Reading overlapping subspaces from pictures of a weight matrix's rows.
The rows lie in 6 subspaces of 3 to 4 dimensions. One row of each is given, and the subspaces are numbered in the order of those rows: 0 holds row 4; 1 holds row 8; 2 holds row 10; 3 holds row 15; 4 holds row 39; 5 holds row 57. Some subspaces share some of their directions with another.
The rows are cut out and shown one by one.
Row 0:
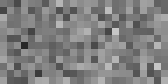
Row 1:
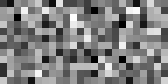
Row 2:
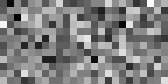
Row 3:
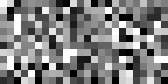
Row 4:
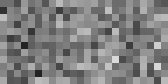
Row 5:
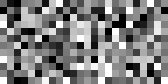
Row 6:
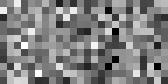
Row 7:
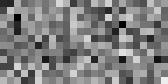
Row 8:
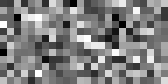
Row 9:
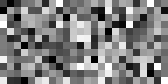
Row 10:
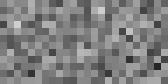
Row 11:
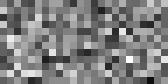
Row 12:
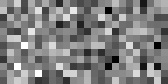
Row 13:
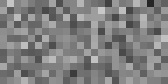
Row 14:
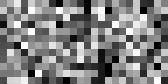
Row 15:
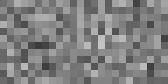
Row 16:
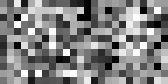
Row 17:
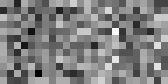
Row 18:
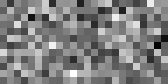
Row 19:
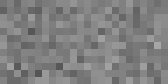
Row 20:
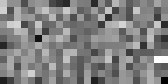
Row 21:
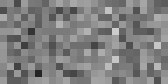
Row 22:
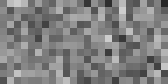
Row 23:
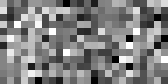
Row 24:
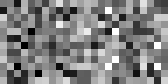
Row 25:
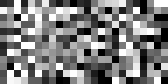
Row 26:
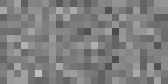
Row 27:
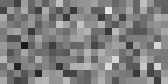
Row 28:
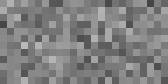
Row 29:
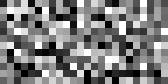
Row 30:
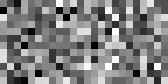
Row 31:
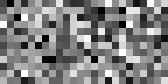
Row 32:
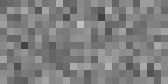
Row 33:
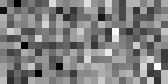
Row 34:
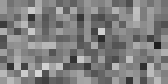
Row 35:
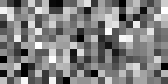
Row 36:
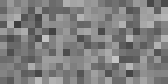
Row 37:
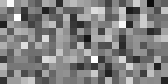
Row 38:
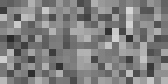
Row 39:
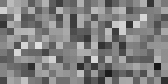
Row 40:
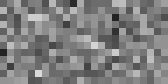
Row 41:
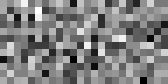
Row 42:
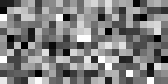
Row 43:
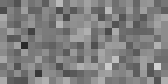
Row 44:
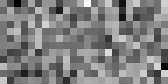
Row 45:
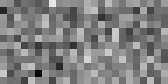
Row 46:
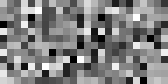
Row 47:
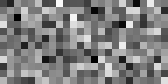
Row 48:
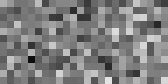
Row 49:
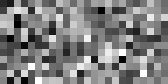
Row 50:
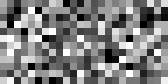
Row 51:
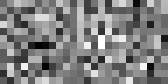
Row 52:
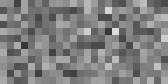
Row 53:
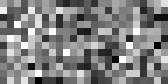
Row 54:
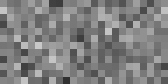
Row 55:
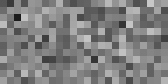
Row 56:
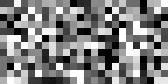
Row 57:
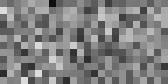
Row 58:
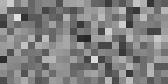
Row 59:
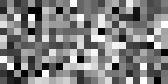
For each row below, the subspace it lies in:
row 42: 2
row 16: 2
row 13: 1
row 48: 2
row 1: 5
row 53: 0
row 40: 1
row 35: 5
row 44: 5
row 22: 5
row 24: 4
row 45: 5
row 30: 1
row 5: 0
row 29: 4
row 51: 3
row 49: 0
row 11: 2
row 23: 0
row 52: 3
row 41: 3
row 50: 0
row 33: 5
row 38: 2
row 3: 0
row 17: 4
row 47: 5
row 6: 1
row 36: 0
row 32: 4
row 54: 5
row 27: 4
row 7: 0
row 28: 5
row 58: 2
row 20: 0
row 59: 3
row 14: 2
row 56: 0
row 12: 4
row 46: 3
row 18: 1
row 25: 2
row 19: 3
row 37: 5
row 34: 3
